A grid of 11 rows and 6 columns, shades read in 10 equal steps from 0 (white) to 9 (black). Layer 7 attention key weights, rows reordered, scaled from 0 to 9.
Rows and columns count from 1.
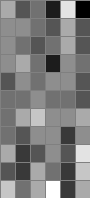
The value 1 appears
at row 1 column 5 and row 9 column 6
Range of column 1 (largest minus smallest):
4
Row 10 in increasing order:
2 3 5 6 7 7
